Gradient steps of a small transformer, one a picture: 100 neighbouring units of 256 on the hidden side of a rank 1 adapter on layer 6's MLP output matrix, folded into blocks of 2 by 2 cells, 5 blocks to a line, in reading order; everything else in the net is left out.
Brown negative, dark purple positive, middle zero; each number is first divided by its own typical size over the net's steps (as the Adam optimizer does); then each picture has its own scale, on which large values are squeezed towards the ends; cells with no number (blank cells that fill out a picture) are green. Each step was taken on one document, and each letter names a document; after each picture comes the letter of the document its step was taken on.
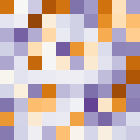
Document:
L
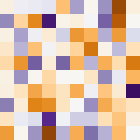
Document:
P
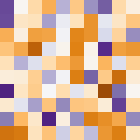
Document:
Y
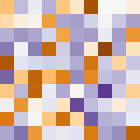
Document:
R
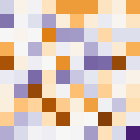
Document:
R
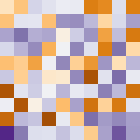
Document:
Y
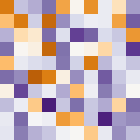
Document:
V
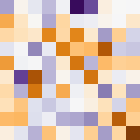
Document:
R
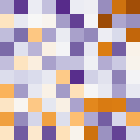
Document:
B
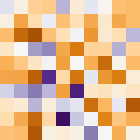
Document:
V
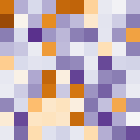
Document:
V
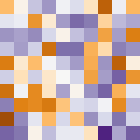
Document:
L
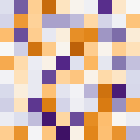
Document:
P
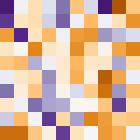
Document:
B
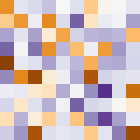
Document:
R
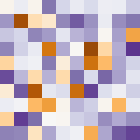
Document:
V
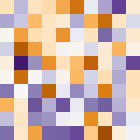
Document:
P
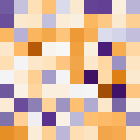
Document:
Y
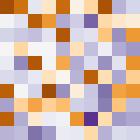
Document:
L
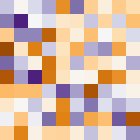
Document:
V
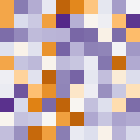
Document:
V
